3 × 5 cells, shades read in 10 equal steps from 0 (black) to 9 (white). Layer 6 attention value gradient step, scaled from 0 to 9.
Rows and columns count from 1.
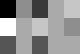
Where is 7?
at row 1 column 5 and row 2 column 3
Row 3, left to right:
3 6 3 6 6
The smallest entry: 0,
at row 1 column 1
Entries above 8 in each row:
0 1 0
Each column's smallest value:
0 5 2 6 5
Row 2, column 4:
6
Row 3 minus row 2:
-6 0 -4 0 1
